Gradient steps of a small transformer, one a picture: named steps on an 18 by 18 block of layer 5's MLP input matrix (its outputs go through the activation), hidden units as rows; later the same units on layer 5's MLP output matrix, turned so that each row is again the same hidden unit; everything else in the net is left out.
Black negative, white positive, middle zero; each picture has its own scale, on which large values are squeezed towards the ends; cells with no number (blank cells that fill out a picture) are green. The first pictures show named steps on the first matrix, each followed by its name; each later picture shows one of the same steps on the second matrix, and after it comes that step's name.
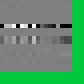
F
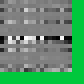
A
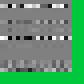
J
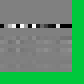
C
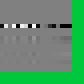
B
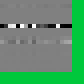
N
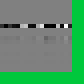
B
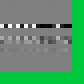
F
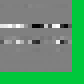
N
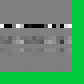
C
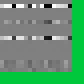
J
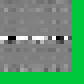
A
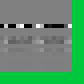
C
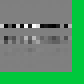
F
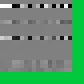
J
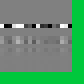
C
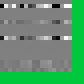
J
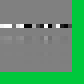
B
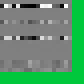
J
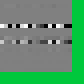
N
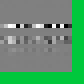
F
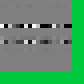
N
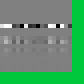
C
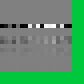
C
